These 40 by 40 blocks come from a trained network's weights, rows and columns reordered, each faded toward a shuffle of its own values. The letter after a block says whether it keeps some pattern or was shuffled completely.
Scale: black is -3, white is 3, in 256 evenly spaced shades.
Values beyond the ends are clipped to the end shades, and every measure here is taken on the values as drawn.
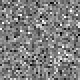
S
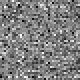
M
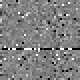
M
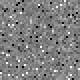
S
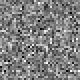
M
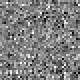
M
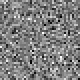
M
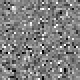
M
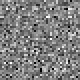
M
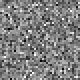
S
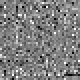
M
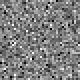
S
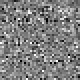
M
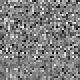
M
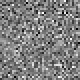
M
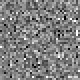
M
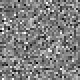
S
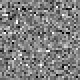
M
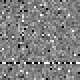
M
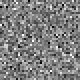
S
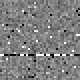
M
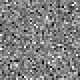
S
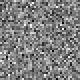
S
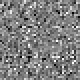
M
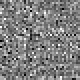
M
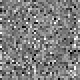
M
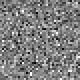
S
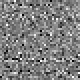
M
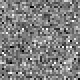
M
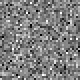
S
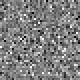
S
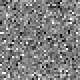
S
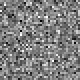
M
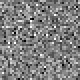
S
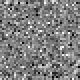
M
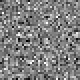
M
